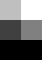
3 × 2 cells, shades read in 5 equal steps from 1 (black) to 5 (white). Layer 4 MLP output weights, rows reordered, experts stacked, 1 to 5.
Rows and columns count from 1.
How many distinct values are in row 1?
2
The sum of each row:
9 5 2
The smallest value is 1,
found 2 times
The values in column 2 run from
1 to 5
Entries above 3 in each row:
2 0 0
